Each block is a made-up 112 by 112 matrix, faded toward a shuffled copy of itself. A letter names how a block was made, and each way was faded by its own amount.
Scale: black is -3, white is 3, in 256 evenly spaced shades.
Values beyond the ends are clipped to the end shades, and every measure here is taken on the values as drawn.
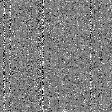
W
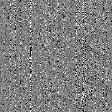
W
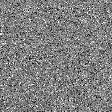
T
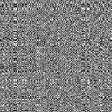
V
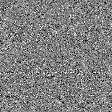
T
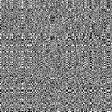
V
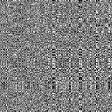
V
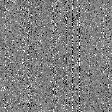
W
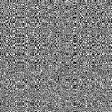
V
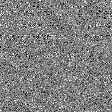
T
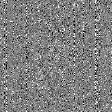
W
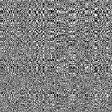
V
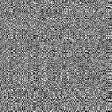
V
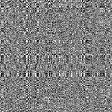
V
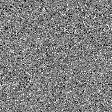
T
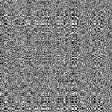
V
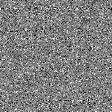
T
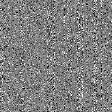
W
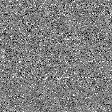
T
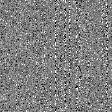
W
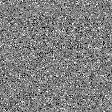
T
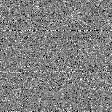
T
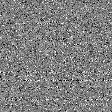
T
